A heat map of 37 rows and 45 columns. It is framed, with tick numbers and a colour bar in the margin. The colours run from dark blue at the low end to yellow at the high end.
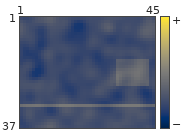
Mirror symmetry: none. Odd patch: higher, in the middle right. Histogram: skewed, a long tail of high values. Odd lines: row 30. Ninth with the highest average: middle right.
